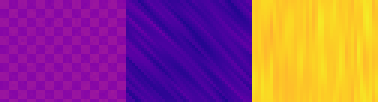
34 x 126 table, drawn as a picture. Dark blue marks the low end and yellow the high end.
It is made of 1 by 3 panels. Panel 1,1: low, checkered, faint in contrast. Panel 1,2: very low, slanting down to the right, faint in contrast. Panel 1,3: very high, streaked downward, faint in contrast.
